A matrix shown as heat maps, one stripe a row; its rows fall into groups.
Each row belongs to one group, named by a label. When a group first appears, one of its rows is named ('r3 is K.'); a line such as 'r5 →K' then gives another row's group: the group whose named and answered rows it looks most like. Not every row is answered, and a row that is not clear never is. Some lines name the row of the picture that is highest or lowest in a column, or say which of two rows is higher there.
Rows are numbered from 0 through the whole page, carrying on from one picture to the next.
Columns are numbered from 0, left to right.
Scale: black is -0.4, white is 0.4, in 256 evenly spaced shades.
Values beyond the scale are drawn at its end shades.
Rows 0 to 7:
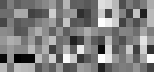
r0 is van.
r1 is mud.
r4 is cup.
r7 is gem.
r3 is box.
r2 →van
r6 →van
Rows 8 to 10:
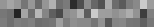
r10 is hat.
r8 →cup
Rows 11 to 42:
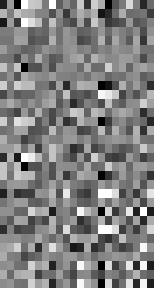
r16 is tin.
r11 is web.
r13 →web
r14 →mud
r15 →mud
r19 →web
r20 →gem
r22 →cup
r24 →gem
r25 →mud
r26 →tin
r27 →cup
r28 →web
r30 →gem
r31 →mud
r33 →mud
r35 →mud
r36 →van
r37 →gem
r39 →tin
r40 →box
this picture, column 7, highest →11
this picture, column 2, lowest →11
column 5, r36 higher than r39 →Yes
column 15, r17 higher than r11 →Yes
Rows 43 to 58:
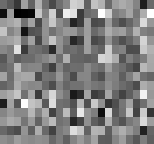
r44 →van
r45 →cup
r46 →tin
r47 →cup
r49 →van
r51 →gem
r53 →cup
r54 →web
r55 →box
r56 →cup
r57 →hat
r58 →gem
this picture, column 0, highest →46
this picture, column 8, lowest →44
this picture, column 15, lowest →54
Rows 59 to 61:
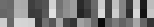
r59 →mud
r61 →gem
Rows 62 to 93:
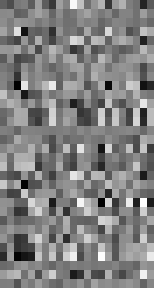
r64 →gem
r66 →hat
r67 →cup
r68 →van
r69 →hat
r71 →web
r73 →cup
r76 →hat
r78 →box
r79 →gem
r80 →gem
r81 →hat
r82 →tin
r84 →box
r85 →box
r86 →van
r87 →box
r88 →box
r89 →van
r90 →van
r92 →cup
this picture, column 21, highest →90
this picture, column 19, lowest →84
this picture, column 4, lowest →90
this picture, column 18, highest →84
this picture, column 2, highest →65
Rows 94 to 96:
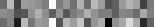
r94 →web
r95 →box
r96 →web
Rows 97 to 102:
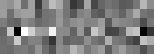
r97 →cup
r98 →gem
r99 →hat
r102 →hat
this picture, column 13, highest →100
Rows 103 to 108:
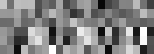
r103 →gem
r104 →cup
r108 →web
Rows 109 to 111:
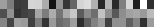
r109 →box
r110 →van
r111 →mud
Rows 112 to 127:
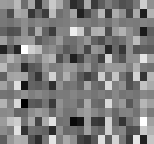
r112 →cup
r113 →mud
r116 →gem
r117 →web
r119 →tin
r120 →mud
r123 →tin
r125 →cup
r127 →mud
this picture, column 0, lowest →117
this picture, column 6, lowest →113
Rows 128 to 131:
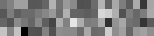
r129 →van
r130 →hat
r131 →tin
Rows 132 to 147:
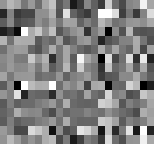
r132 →cup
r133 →van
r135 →web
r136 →gem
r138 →box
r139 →box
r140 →gem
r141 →web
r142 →tin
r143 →van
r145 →van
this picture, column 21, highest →133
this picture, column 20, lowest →141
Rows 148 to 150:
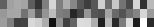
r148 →mud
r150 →box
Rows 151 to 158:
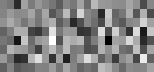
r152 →box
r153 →cup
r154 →mud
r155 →web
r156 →mud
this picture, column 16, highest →154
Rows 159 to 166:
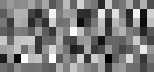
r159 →box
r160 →mud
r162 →hat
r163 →gem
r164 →cup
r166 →hat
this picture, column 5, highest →165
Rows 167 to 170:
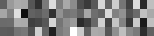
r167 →mud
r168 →tin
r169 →mud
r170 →hat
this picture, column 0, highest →168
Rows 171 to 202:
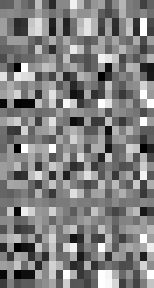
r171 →hat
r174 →box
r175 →mud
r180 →cup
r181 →cup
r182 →van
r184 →cup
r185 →web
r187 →web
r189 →cup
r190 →box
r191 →mud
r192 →hat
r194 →web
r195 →box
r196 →van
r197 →cup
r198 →van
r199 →mud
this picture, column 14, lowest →179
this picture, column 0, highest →179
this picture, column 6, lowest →199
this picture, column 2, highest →179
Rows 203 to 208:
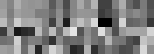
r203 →gem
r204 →gem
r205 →gem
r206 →van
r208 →cup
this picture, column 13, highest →205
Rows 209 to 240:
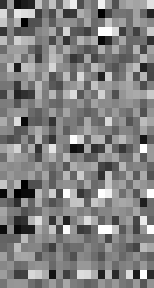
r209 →van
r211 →tin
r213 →gem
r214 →mud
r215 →cup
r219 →van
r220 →hat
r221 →mud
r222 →tin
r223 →box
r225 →cup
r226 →mud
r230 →van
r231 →hat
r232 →tin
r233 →box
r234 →van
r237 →gem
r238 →box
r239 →box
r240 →mud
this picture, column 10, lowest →225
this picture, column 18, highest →239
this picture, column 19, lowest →239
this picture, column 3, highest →210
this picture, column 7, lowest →239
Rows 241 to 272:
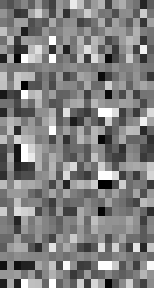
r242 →box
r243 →mud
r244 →tin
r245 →web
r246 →box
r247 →web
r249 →gem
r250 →tin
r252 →hat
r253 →van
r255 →web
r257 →web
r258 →web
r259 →van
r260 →van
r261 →gem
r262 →mud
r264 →gem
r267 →hat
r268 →mud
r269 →gem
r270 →van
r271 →cup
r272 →web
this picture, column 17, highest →261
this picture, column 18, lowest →268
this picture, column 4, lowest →270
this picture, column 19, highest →268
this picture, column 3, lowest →250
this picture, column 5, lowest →268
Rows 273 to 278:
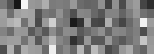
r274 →gem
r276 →mud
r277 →cup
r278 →web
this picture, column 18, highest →278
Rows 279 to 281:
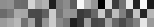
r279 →box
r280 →mud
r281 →cup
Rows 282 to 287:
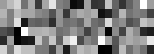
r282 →cup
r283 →gem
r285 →web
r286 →van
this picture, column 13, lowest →282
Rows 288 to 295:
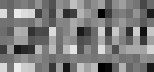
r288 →hat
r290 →hat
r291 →mud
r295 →gem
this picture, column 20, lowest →291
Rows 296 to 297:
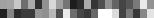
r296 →cup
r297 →van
